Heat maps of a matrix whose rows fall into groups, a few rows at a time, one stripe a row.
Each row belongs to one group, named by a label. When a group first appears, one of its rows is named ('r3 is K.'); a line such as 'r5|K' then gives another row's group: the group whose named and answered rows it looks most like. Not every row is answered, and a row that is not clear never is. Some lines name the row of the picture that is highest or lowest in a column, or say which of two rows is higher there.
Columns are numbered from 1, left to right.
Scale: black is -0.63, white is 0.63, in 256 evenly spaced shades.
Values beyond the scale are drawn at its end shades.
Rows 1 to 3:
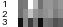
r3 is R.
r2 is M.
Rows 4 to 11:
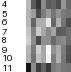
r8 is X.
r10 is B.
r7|B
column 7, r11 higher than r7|Yes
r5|X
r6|B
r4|X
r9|B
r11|R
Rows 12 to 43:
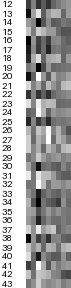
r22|R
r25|R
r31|B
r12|R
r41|M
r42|B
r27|B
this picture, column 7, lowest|34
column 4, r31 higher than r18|Yes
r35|X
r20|M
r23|B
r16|R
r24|M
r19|X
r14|X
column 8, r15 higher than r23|No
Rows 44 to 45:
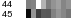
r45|R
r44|M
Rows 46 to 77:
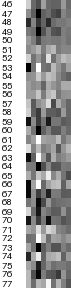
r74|M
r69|X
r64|X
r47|X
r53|M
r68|X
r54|B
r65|B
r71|B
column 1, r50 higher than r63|Yes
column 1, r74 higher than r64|No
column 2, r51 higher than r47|Yes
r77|B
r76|X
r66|M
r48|R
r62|B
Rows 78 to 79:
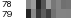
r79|R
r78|X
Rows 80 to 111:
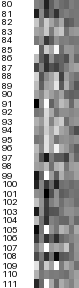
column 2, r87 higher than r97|Yes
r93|B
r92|M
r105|M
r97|X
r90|B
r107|M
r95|M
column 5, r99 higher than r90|No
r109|B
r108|R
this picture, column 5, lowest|108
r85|B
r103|R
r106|R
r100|R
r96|B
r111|M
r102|X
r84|X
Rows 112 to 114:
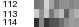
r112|M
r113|B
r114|R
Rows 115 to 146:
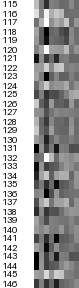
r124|M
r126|X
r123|X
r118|X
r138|R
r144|R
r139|X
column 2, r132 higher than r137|No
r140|B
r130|X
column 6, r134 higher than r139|Yes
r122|B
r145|B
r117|M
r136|X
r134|M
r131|R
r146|R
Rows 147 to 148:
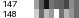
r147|X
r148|B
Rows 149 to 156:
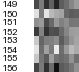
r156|R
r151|X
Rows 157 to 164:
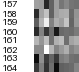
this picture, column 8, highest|161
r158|M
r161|B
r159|M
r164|R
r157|X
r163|R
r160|R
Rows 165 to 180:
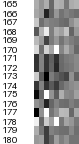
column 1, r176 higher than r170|No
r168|M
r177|M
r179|X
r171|R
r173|X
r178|B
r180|X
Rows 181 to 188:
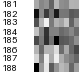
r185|R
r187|B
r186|B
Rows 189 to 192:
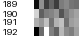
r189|R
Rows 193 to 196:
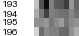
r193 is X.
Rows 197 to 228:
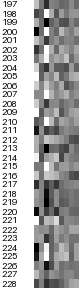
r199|X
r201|X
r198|M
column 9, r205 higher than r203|Yes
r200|M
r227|X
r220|R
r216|B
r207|M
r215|M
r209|B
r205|B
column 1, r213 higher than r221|No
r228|R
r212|B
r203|M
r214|B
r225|M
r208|X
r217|R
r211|R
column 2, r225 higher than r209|Yes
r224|M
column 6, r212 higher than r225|No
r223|X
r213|X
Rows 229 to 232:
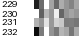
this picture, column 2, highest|231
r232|M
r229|M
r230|B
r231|B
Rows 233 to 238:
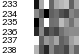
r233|M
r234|X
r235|M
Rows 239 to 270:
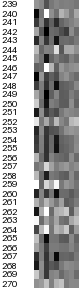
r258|X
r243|R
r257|M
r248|R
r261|B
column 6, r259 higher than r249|Yes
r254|R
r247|R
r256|X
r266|X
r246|M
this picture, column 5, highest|259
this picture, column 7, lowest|242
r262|M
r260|R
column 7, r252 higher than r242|Yes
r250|X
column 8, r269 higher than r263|No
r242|X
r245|X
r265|X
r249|X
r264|M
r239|X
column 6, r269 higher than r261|No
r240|M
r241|R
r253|R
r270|B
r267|R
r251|R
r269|X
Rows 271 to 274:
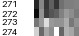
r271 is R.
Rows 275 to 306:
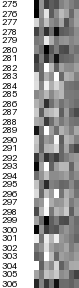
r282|M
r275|R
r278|R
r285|B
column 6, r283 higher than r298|No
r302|M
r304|B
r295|X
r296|B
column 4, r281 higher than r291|No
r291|B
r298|M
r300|R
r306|R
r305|B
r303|M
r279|M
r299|X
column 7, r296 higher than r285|Yes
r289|M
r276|M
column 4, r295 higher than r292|Yes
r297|M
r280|X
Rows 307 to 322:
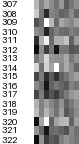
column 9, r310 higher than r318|No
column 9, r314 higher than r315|No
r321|X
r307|B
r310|X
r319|B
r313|M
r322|R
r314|B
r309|M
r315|R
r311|M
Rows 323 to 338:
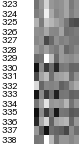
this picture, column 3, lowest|337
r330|R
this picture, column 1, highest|332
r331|M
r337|X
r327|X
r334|M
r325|B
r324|M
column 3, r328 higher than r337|Yes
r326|B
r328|B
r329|M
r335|R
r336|M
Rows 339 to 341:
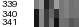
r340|R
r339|X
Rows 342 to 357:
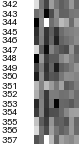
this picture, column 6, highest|344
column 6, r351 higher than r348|Yes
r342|X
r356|X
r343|X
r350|R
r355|X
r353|R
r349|R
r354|R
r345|R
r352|X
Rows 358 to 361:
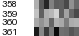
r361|R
